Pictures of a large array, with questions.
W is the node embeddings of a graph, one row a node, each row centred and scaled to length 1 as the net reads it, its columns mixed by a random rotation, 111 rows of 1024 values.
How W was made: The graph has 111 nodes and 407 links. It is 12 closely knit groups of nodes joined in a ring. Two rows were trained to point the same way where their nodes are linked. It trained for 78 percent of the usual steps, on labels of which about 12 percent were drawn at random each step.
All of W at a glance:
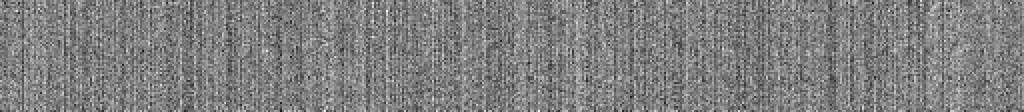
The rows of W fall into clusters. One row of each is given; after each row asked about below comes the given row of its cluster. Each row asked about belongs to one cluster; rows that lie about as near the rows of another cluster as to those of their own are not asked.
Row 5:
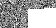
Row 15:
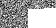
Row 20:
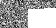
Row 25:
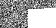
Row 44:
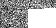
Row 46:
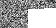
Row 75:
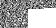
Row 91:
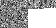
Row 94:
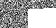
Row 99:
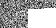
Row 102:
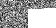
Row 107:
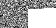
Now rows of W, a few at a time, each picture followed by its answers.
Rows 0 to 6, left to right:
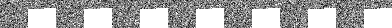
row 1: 46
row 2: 75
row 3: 75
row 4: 94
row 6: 99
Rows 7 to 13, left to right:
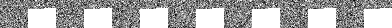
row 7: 102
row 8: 15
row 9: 5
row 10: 25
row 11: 25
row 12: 75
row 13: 20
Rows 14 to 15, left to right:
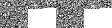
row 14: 107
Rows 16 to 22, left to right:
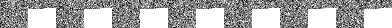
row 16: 99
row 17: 44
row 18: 91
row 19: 99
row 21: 75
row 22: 102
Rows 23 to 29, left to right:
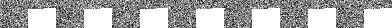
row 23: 20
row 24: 46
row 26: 102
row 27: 5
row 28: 15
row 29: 46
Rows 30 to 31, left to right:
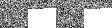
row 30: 25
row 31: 44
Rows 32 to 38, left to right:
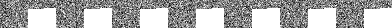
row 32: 99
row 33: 75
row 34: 44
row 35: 99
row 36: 107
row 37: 75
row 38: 15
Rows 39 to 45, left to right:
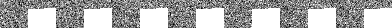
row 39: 20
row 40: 91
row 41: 44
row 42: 107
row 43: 46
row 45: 44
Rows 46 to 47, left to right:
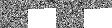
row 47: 15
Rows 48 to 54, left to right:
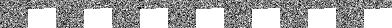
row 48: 94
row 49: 46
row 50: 94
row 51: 94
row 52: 15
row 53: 94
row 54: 91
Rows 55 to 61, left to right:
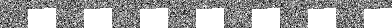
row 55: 94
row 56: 20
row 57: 102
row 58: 15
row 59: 25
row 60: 99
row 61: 20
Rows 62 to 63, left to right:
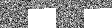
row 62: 94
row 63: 102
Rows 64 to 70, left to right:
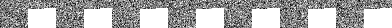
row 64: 44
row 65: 91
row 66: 20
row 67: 99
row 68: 25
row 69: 91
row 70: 99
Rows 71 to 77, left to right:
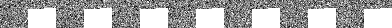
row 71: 5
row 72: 91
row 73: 107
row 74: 99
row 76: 102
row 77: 102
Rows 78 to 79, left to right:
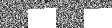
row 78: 102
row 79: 102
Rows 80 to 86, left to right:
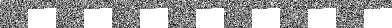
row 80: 20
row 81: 20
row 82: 102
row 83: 107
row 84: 107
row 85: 25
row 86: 46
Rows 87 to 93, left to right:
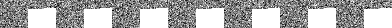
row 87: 107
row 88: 99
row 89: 91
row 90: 20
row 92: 107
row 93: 107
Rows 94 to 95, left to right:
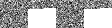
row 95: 15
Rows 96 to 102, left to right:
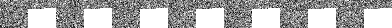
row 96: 25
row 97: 20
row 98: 15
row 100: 46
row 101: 99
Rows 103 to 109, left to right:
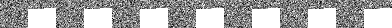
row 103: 91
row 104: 44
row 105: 20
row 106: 107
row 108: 25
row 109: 107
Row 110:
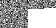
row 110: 91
